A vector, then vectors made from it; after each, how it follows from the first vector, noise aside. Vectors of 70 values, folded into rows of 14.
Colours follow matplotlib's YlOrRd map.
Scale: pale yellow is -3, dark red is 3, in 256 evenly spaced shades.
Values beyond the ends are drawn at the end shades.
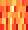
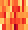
wrapped around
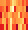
copied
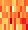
sign-scrambled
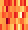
wrapped around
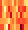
wrapped around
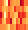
wrapped around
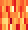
sign-scrambled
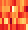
sign-scrambled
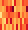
sign-scrambled
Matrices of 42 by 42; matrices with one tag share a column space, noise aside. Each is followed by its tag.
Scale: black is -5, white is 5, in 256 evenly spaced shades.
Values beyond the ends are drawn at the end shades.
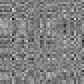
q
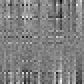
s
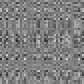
q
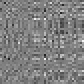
q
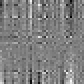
s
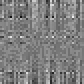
s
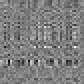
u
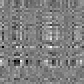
u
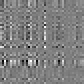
u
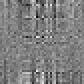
s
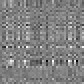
u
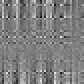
s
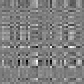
u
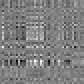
u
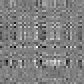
u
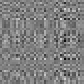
q
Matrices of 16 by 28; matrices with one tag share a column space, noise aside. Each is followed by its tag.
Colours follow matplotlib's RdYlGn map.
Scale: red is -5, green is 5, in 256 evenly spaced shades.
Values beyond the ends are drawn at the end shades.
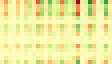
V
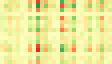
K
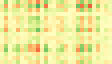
K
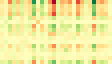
V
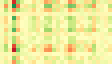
K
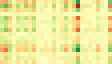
K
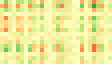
K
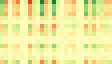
V
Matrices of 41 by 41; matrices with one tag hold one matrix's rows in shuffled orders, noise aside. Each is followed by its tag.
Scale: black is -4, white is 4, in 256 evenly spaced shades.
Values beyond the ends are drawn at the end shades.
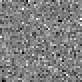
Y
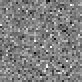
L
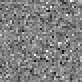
L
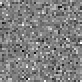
Y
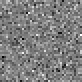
Y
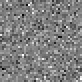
Y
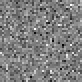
L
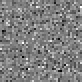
Y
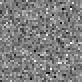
L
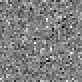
L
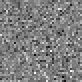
L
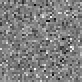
L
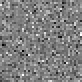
Y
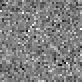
Y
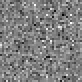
L
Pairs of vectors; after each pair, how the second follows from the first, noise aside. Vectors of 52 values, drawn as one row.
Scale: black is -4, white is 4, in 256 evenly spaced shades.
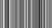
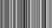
wrapped around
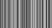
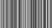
negated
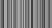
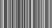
negated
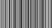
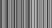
wrapped around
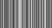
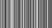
wrapped around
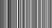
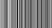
negated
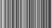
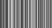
wrapped around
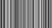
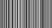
shuffled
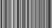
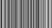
shuffled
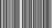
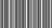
shuffled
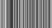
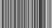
reversed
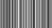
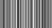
reversed
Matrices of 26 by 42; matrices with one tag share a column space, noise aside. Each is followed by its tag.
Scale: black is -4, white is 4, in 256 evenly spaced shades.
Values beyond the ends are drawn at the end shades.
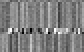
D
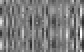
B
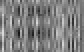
B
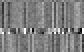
D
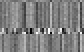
D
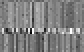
D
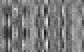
B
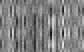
B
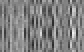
B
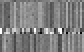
D
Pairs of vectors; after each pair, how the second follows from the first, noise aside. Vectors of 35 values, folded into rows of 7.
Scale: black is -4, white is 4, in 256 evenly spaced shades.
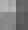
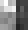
scaled up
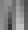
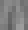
shrunk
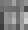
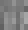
shrunk
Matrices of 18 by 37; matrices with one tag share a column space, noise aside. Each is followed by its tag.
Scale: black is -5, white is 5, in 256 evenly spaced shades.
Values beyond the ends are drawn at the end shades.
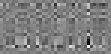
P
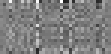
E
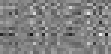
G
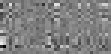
P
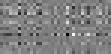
G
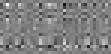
P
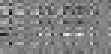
G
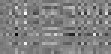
G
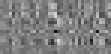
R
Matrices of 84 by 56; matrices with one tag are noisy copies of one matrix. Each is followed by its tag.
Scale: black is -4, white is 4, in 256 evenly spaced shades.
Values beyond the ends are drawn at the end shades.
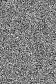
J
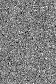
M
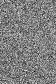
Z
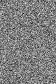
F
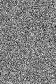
M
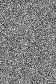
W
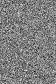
Z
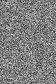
J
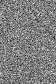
F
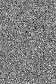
M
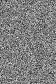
J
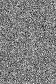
M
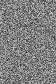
F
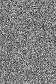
M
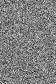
Z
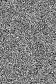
J
